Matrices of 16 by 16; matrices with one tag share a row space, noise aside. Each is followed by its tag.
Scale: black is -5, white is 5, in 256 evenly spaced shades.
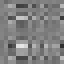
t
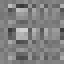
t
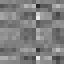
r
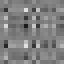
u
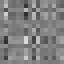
u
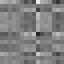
r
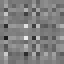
u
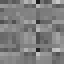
r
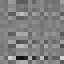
t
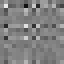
u
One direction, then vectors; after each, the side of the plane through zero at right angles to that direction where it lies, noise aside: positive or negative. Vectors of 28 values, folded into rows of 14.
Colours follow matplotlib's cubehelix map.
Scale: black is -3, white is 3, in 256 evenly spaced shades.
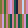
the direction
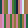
positive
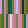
negative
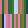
negative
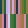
positive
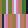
negative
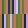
negative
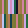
positive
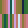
negative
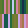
negative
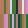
positive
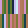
negative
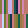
positive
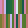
negative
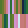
negative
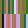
negative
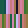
positive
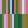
positive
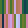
negative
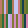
negative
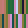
negative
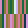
negative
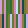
negative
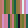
positive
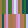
negative
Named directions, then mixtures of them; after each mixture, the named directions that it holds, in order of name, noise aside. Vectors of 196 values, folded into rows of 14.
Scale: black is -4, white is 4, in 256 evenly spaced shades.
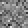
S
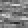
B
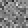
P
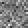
S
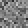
P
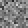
P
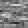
B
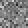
P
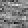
B, P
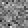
P, S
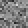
B, P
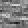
B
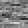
B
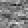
B, S
